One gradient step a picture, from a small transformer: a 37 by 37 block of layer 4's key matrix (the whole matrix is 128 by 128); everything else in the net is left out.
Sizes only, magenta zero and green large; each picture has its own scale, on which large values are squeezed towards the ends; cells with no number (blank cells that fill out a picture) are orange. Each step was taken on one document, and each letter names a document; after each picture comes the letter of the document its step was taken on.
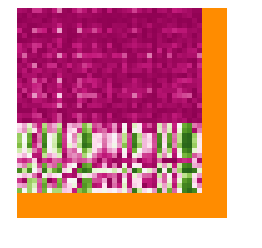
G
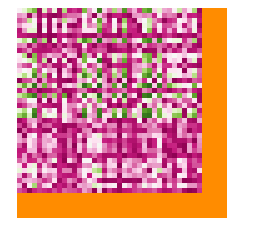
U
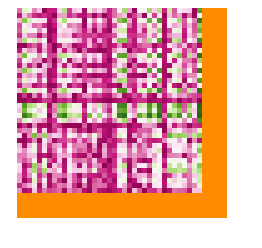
U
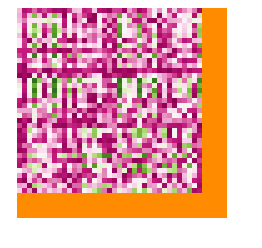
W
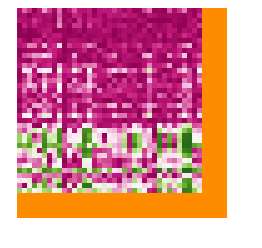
G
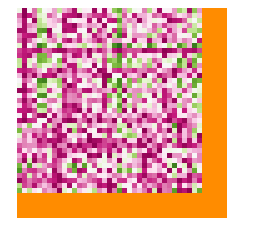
W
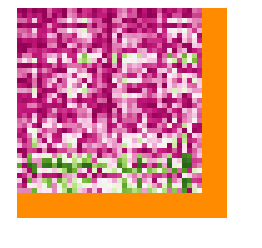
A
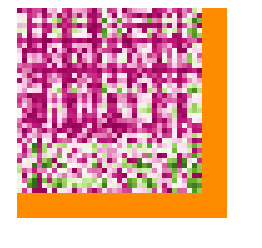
W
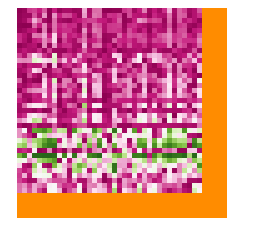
A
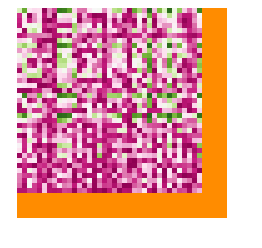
U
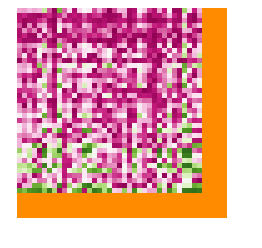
G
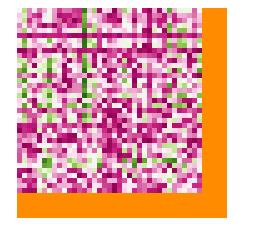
A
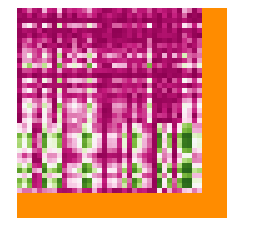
G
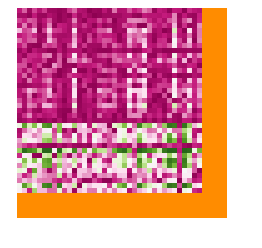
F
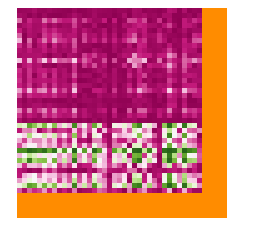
F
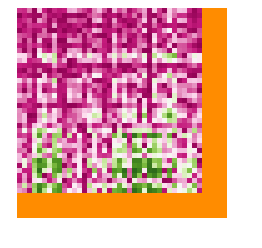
A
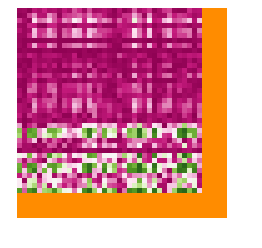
W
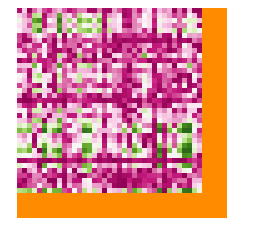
G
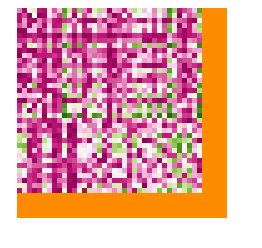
U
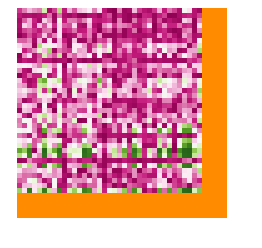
G
